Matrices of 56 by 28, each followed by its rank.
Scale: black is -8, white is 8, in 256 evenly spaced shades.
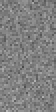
full rank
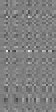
two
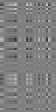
one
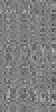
five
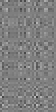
two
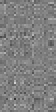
five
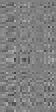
three
